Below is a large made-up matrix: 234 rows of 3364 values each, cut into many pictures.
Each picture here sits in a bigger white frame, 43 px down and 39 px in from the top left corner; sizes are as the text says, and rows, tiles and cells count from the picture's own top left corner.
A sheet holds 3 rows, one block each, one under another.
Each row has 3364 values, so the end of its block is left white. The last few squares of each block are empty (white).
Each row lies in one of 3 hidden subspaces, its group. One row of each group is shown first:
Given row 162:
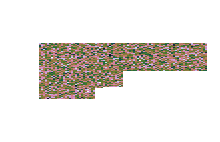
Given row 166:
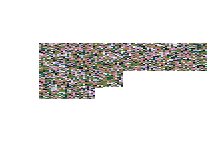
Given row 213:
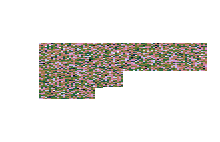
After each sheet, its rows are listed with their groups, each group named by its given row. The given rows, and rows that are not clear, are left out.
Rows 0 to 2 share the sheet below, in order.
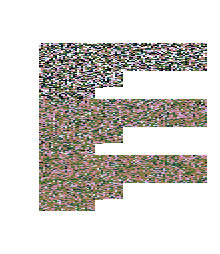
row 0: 213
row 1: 166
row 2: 162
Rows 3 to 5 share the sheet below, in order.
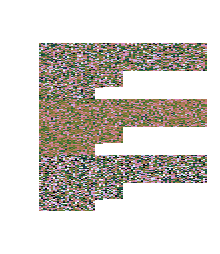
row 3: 162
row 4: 166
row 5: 213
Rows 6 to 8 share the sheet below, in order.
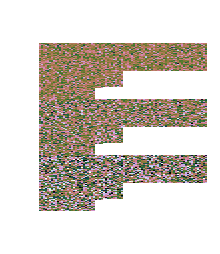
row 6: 213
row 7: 213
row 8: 213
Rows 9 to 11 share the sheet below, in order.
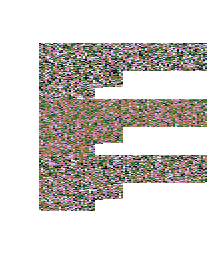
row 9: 213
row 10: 166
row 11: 162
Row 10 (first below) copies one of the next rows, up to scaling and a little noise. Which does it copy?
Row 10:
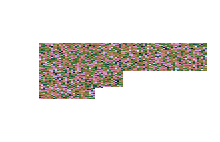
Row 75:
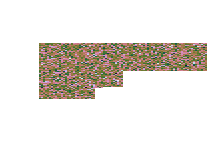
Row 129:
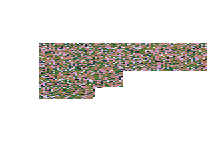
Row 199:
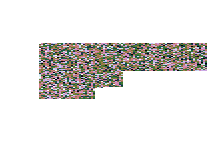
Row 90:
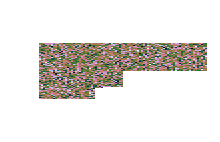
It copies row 90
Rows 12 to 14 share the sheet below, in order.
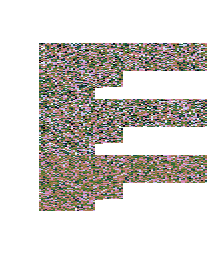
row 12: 166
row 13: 166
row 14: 166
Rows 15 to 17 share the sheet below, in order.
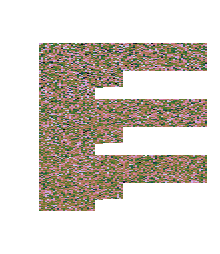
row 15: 166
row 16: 162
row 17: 166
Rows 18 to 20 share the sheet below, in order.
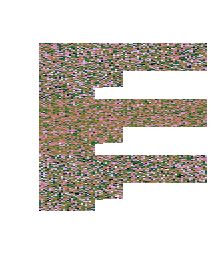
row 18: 162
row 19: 162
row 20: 162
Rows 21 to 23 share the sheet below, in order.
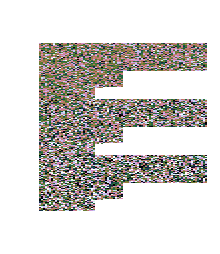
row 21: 162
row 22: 162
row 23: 213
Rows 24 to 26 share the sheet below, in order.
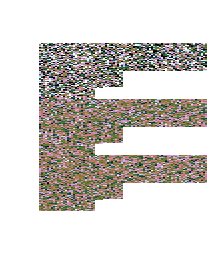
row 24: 166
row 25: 213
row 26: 166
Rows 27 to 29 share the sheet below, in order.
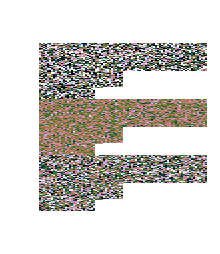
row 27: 162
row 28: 213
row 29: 162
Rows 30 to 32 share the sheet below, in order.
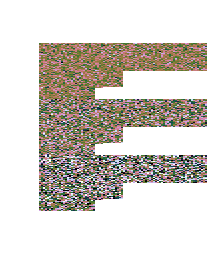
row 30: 166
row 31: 162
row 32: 162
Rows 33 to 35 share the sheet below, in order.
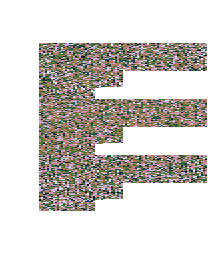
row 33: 166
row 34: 162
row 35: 166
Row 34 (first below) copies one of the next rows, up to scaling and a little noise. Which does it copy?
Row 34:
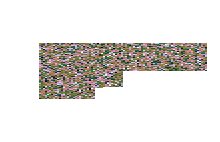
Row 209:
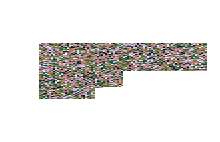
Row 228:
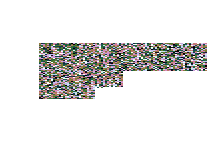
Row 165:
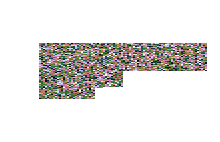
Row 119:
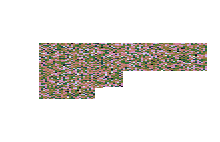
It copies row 165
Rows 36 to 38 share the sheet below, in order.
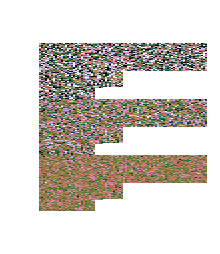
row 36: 213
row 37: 162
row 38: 162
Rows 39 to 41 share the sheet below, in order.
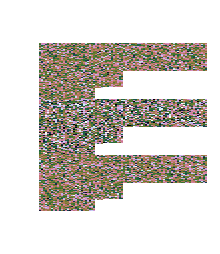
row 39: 166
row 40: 213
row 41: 162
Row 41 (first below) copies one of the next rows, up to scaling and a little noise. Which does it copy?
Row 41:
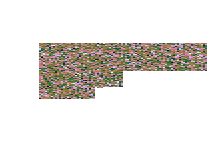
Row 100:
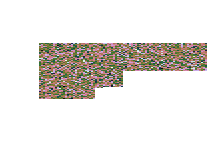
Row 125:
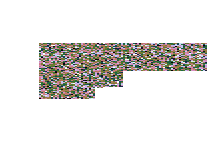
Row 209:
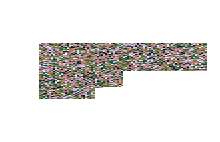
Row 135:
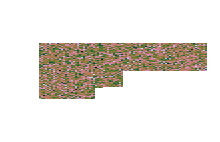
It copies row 125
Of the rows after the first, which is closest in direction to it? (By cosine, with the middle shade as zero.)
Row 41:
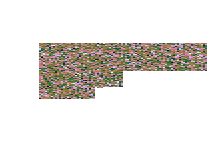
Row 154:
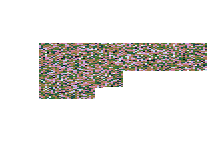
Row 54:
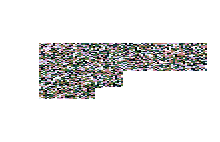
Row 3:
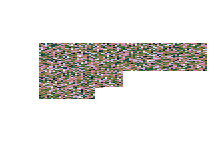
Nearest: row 154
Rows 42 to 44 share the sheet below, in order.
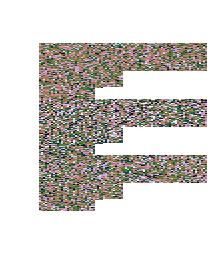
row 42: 166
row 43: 213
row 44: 166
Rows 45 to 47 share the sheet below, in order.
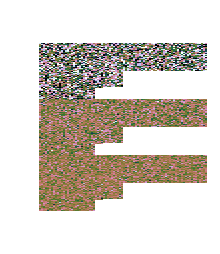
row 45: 213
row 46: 162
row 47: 213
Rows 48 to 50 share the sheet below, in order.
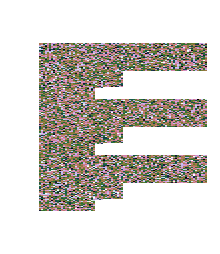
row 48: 166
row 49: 213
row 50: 166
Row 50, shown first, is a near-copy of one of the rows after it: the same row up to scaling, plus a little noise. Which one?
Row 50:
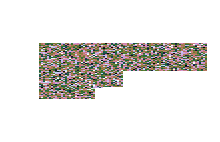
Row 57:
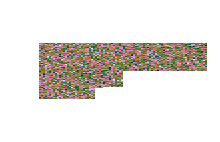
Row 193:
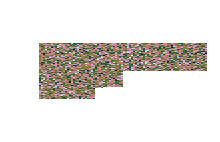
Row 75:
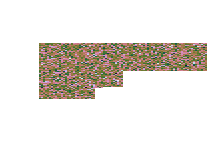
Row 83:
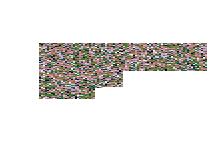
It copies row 75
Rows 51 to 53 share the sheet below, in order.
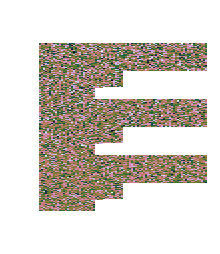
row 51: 162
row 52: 213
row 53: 162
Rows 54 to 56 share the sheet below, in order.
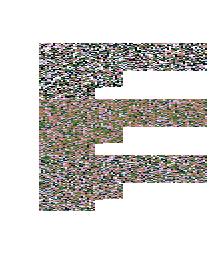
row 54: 162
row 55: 162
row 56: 166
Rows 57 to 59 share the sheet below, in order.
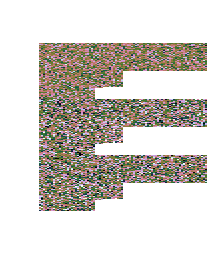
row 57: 166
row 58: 213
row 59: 166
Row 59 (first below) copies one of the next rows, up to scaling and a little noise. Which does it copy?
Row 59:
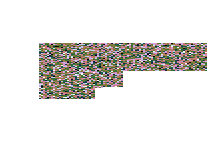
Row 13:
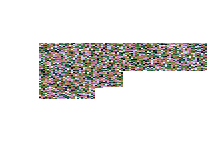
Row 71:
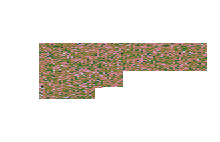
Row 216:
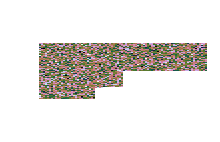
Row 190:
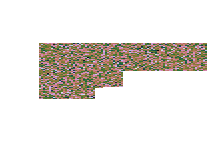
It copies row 71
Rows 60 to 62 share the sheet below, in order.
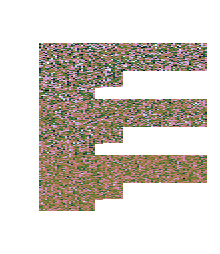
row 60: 213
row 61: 166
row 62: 213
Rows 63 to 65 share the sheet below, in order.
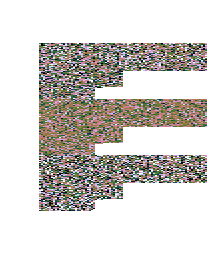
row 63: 166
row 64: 166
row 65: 166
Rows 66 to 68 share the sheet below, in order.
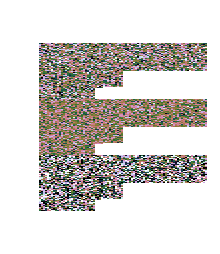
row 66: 166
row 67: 162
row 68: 213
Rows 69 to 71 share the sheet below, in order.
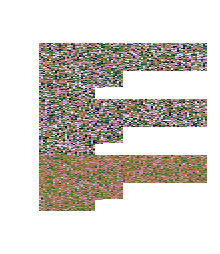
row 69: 162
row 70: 166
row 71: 166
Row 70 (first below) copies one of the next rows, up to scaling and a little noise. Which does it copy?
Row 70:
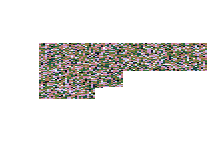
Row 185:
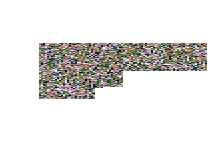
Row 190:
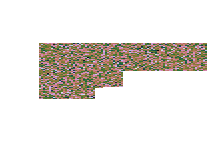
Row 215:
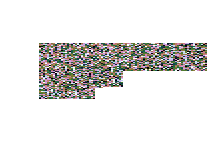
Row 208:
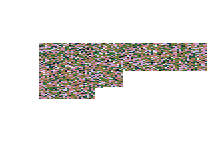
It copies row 185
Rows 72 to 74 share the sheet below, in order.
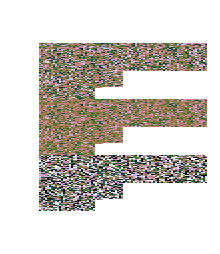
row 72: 213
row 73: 213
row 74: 162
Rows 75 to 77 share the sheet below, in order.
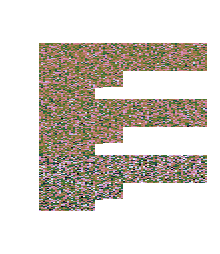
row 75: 166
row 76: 162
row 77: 166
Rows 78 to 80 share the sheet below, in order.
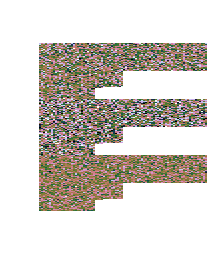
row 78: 162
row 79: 213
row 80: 162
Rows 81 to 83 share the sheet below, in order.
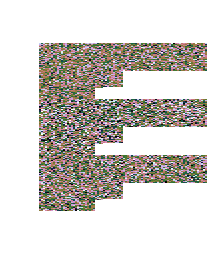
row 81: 213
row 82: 162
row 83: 166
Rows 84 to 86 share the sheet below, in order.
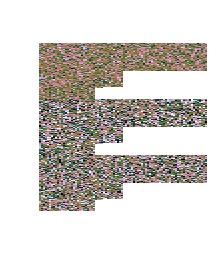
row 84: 213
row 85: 162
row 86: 213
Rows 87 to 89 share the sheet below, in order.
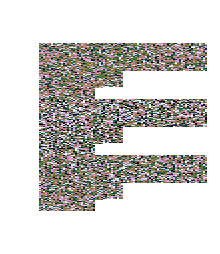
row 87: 162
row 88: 166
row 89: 162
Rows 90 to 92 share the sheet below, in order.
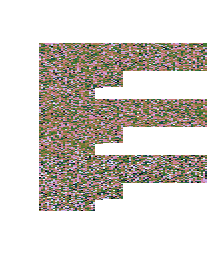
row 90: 166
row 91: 162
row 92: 166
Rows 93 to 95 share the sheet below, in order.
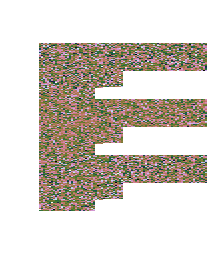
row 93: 162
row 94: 162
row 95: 166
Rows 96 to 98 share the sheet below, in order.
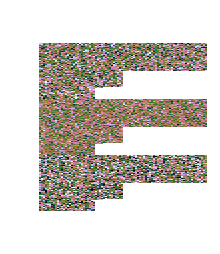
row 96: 166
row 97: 166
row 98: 162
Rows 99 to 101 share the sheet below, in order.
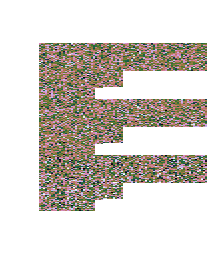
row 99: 166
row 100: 162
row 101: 213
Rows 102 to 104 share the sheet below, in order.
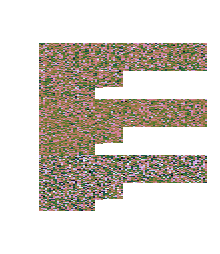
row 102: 166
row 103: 213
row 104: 213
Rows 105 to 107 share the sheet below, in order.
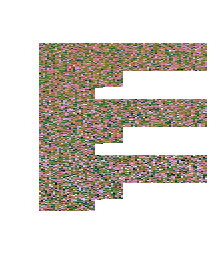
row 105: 166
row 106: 213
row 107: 162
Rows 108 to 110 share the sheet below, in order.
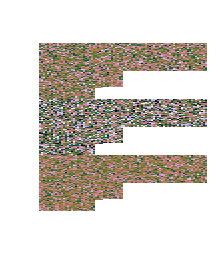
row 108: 166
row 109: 213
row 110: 162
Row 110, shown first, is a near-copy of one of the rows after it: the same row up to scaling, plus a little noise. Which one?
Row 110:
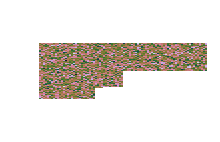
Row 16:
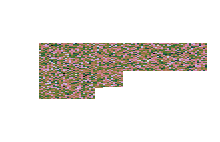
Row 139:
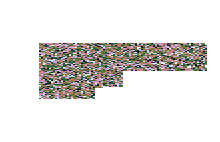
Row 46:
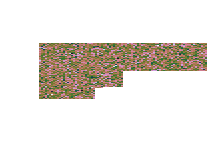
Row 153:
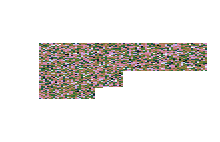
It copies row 139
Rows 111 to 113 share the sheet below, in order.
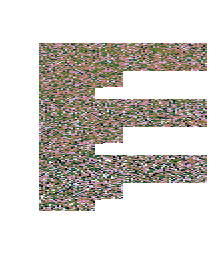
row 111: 166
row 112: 162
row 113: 213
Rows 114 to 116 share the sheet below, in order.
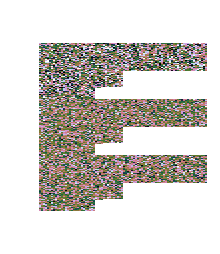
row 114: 213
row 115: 162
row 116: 166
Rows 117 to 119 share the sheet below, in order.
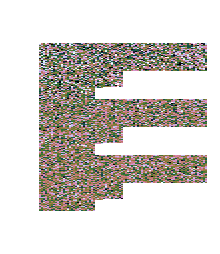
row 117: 162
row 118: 213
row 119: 162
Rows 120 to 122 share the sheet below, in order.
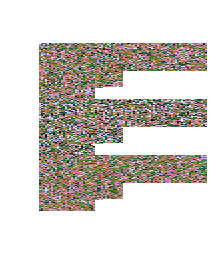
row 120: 162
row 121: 162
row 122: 213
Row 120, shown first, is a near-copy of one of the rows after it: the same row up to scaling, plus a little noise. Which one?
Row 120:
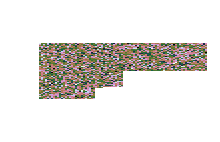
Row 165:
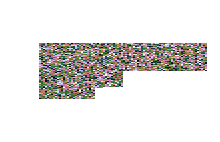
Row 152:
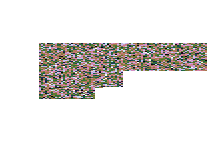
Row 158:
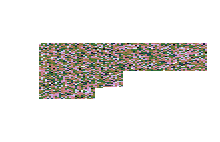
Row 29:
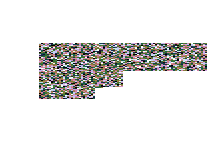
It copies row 158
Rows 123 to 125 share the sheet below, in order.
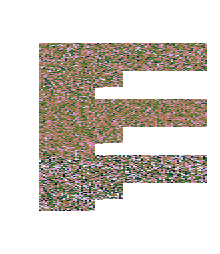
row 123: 162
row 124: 166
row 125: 162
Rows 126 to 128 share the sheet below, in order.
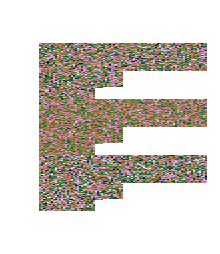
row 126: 213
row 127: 213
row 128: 166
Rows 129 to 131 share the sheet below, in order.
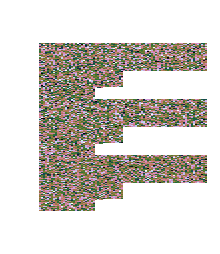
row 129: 166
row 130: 166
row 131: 166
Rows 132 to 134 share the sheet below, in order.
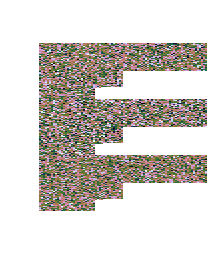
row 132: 166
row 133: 213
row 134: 166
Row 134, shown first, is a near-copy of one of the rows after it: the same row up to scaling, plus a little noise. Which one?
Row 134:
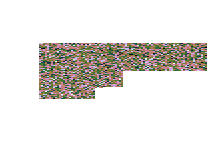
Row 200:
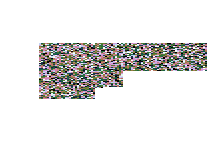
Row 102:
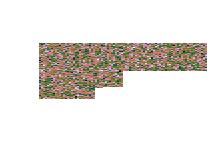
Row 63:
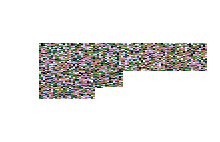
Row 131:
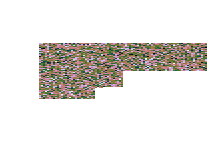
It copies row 131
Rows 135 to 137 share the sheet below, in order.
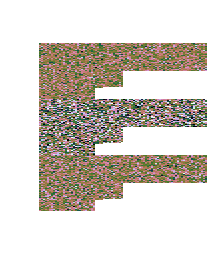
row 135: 162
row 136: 162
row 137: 162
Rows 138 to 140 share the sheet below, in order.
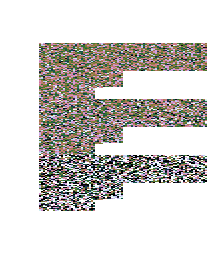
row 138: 166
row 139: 162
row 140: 166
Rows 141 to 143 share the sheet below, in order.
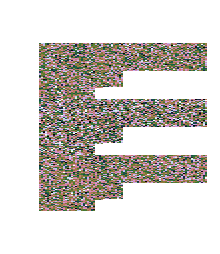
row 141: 166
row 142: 213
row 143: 162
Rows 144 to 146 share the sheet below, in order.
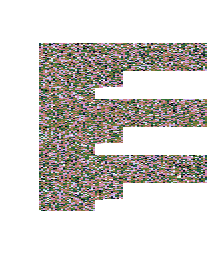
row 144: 213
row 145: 213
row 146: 162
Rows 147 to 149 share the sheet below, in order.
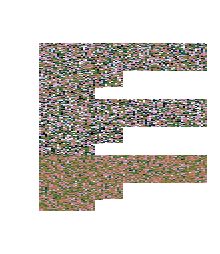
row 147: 213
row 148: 162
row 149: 213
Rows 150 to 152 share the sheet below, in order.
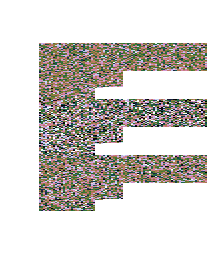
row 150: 166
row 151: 166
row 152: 162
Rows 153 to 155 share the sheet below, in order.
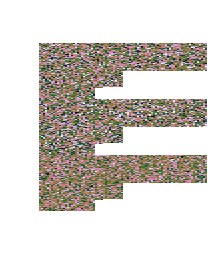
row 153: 162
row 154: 162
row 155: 213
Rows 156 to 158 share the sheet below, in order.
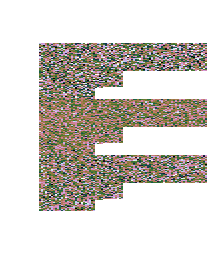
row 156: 166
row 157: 162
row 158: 162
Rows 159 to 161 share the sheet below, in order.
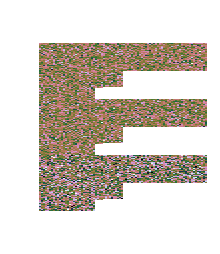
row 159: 213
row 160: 162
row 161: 162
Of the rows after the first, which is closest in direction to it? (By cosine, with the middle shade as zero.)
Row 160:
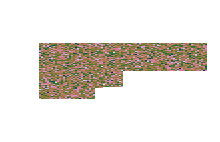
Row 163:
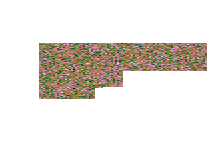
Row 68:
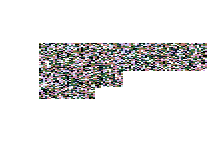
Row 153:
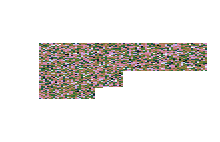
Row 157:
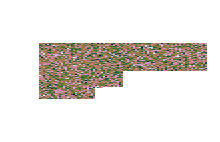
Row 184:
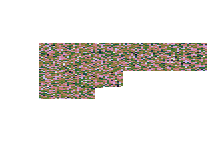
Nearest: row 184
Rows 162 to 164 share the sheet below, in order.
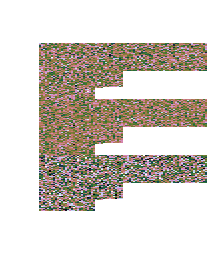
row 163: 166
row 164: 166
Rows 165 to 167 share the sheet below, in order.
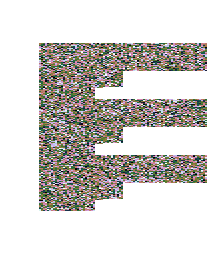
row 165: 162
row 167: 166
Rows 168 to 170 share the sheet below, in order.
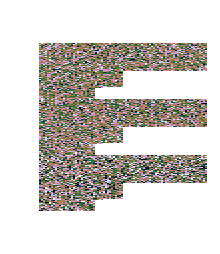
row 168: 162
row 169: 166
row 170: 213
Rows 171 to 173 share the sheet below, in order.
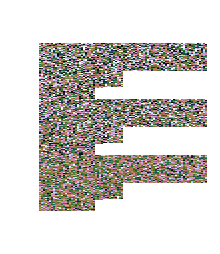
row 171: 213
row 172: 213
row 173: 162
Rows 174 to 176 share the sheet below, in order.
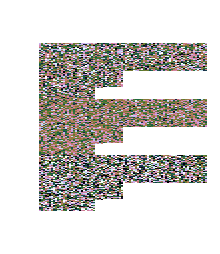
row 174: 213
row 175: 162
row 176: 166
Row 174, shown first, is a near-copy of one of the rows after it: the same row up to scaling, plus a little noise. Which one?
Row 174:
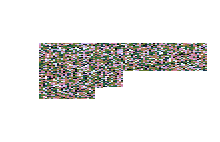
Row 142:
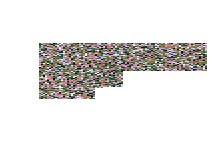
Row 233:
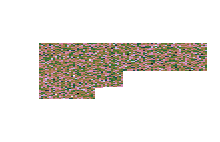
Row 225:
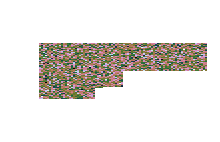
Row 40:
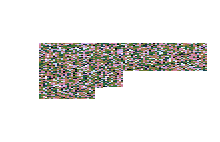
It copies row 40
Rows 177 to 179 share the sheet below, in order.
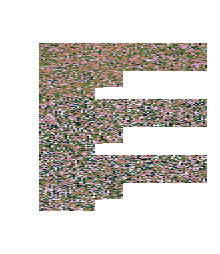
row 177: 162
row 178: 166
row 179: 213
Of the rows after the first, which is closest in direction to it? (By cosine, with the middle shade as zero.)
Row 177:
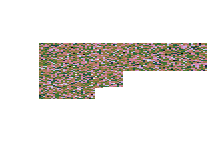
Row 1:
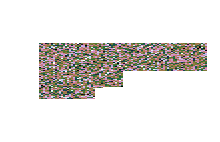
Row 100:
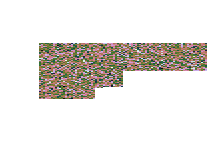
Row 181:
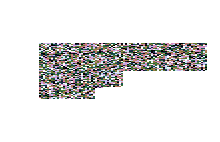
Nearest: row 181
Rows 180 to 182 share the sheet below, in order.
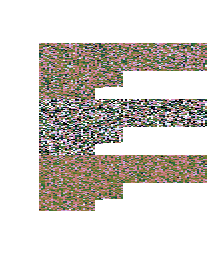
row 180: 162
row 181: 162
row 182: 166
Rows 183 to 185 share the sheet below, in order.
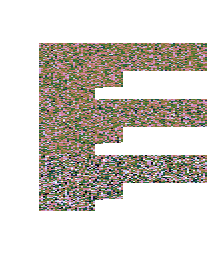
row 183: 213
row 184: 162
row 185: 166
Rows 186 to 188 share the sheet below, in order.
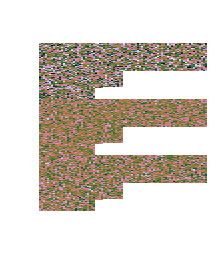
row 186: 162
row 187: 213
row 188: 166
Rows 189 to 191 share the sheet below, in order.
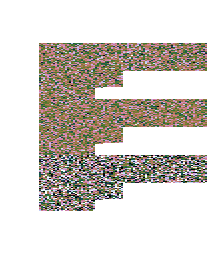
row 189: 166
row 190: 166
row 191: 162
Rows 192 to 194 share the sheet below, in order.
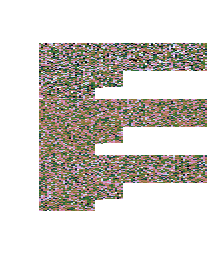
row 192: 162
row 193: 166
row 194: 162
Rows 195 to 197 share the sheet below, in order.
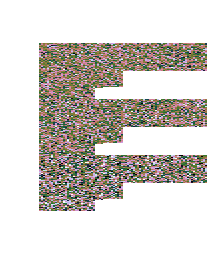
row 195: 162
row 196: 166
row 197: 166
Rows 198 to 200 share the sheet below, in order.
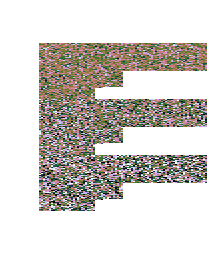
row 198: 162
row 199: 166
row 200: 166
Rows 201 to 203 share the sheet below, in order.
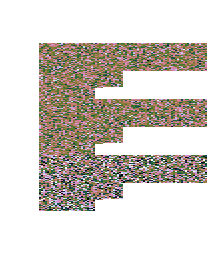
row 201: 162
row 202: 162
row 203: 166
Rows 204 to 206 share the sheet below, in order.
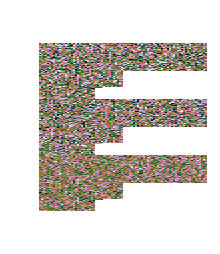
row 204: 162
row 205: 213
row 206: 166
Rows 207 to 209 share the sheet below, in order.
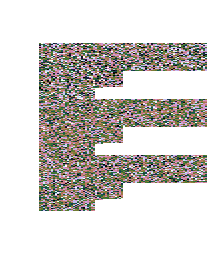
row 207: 213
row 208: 166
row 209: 162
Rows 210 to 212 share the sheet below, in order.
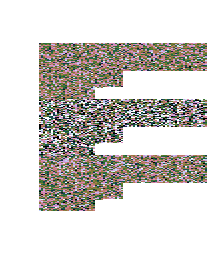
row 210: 162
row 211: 213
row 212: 166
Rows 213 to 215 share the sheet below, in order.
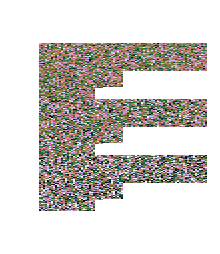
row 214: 162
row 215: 166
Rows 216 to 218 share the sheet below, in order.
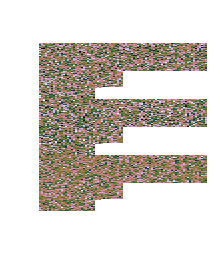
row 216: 166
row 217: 166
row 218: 166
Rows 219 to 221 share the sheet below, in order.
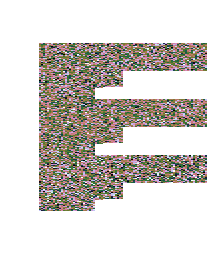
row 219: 166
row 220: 162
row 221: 162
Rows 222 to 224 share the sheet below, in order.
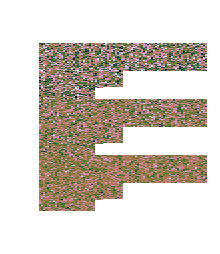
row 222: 166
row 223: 213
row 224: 213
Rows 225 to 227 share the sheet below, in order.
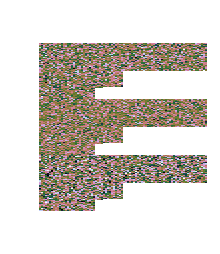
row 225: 213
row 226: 162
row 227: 213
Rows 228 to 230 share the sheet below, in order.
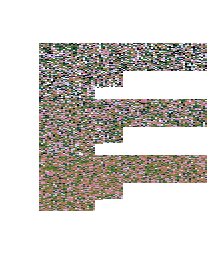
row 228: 162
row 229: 213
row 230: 166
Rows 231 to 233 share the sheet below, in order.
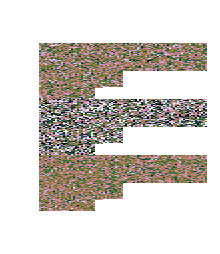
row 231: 162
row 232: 162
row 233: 213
